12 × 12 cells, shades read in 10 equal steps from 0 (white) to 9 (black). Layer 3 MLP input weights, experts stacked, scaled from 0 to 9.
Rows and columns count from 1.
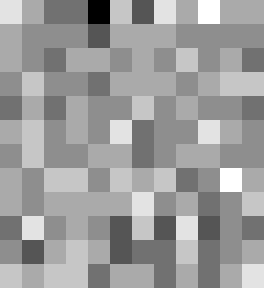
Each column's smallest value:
1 1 2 2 3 1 1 1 1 0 0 1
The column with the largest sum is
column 5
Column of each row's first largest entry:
5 5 3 5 1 7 7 9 10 6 2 5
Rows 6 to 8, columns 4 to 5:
3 4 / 4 3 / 2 4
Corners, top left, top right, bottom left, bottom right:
1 3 2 1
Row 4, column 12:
2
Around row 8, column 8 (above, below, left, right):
4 4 3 5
